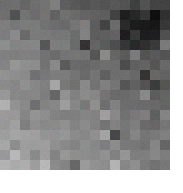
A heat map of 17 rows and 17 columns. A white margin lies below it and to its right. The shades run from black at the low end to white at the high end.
The top right is the ninth with the lowest average. Values rise toward the bottom left. An odd patch, lower than its surroundings, sits in the top right. The ninth with the highest average is the bottom left.
